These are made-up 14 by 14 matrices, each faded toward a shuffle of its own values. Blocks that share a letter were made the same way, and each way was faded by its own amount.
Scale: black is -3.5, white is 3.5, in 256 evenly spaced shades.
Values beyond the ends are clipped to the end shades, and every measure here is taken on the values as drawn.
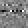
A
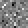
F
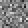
A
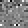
A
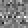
A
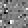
F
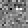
A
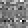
A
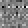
A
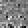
A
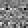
A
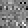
A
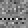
A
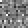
A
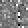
F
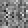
F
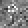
F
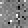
F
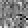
A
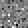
F
